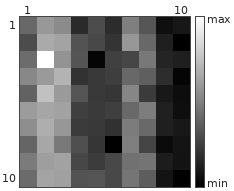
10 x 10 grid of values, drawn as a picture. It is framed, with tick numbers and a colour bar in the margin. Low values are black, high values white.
The top left is the roughest part. There is an overall slope up to the left. Upright stripes repeat 2 times across the table.
